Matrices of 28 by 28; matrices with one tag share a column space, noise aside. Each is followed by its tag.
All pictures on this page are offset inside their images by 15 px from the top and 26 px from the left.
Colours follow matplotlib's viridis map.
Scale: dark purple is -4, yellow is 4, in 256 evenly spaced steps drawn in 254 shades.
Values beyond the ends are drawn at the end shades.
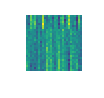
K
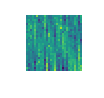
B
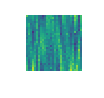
B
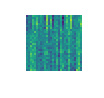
K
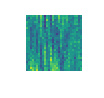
B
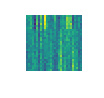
K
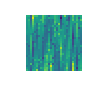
B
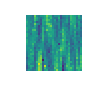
B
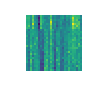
K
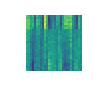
K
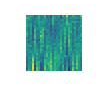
B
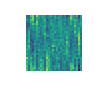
B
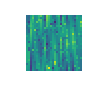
B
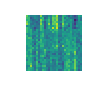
K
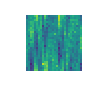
B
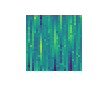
B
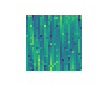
B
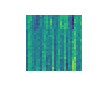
K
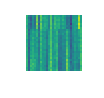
K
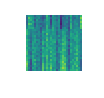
K
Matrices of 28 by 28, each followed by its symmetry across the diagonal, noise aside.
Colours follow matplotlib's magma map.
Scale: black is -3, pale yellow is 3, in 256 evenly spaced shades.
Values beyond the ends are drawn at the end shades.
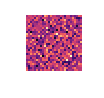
symmetric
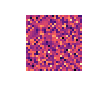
antisymmetric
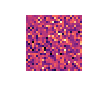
antisymmetric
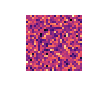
symmetric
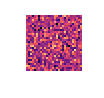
neither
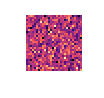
neither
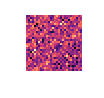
symmetric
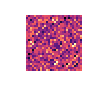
symmetric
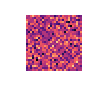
symmetric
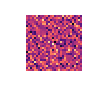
antisymmetric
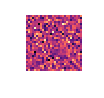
antisymmetric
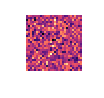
neither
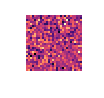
antisymmetric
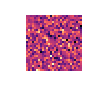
antisymmetric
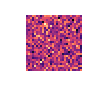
neither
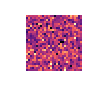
neither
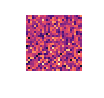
neither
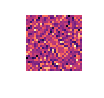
symmetric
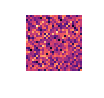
symmetric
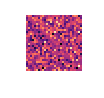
antisymmetric
